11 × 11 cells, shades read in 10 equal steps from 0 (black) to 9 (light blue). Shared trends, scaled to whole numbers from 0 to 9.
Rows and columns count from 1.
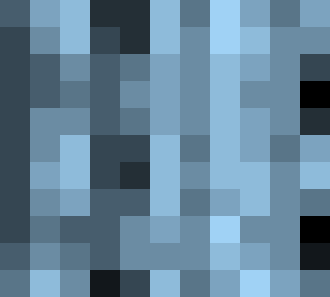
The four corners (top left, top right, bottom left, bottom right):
4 7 5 5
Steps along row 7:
up up down down up down up same down up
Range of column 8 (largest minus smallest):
2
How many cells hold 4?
12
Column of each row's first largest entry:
8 8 8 8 8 3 3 6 8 8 9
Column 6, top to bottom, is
8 8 7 7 7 8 8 8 7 6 8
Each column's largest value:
5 8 8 4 6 8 6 9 9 7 8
